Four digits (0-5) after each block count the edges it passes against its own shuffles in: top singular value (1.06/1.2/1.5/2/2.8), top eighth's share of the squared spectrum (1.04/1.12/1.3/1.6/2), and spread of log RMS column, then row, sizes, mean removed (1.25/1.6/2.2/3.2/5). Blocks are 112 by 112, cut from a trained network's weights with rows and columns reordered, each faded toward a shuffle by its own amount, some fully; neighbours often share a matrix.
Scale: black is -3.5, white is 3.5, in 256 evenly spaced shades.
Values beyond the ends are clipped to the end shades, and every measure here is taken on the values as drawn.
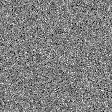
1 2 0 0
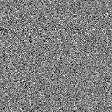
3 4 2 2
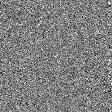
3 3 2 1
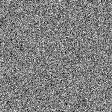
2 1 0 0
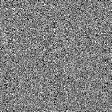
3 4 2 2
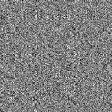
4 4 2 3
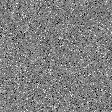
0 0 0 0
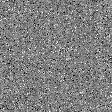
0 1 0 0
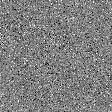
0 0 0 0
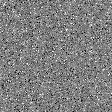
0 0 0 0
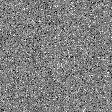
1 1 0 0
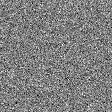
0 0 0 0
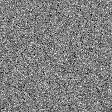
0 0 0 0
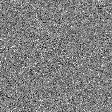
1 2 0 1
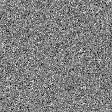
2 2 1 0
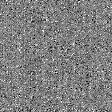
2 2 0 2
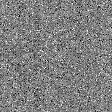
1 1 0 1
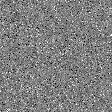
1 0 0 0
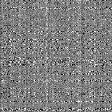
3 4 1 4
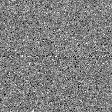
2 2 0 1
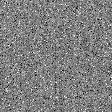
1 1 0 1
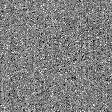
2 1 0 1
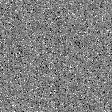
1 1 0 0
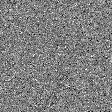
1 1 0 0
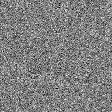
2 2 0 0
